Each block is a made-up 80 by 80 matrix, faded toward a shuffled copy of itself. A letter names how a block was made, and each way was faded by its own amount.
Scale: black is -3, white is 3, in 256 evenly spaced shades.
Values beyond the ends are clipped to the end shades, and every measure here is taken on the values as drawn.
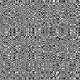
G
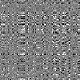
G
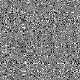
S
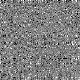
S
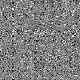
S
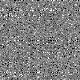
S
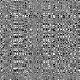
G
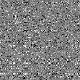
S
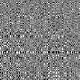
G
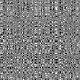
G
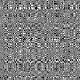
G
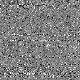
S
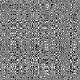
G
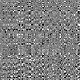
G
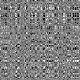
G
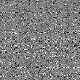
S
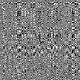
G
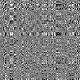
G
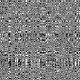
G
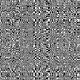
G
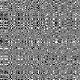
G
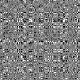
G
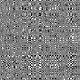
G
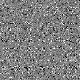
S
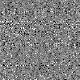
S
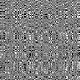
G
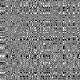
G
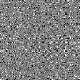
S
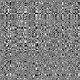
G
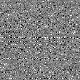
S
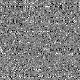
S
